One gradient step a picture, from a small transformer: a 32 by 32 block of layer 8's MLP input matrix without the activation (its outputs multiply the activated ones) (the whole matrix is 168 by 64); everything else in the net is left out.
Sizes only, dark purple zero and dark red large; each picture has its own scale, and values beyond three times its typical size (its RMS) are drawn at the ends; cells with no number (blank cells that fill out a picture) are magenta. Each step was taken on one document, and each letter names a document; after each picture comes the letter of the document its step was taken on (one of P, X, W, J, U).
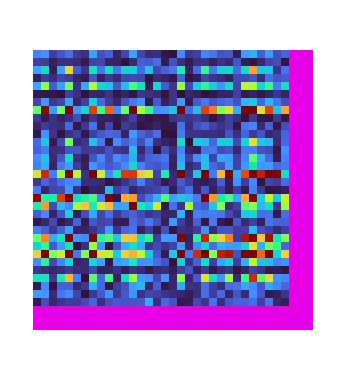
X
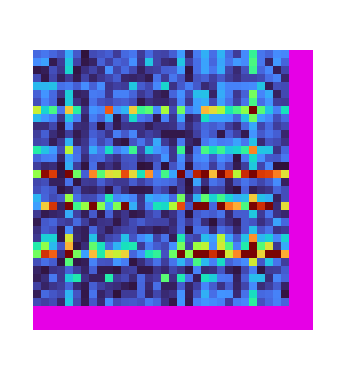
X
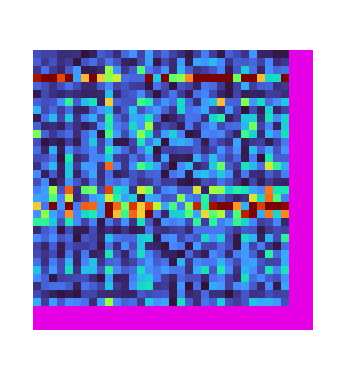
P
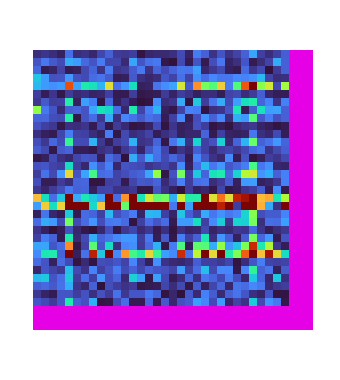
X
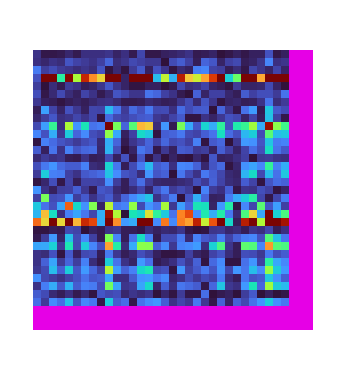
P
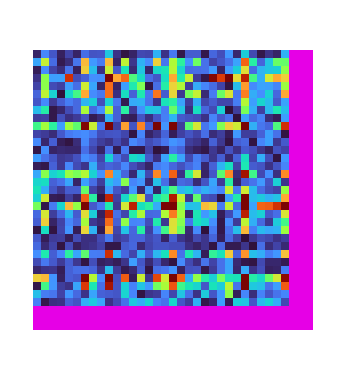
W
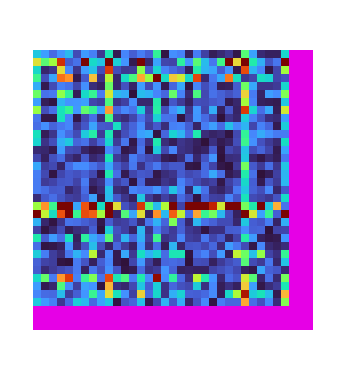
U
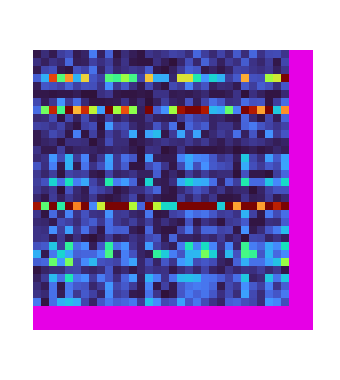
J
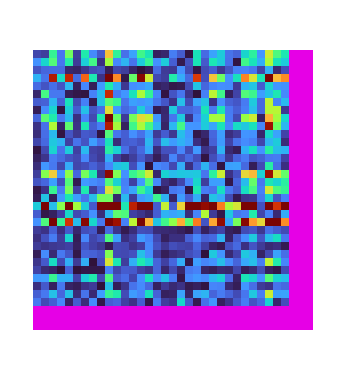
P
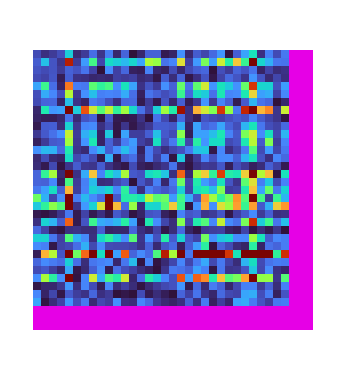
X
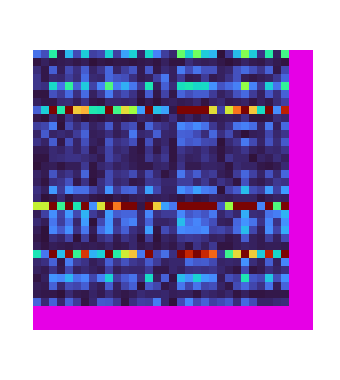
J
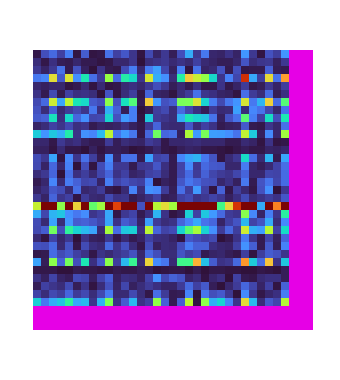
J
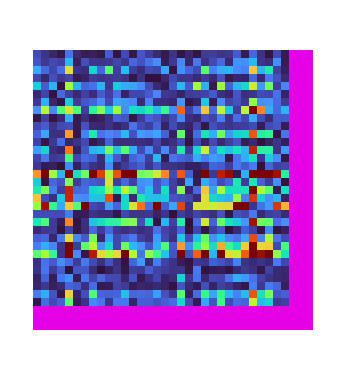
X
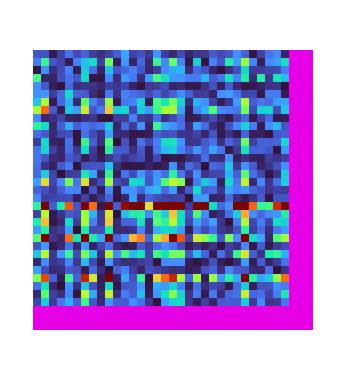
W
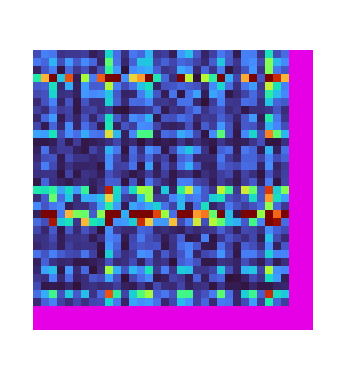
P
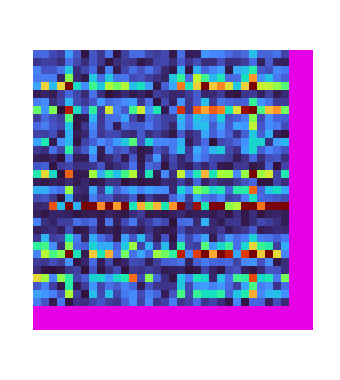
X
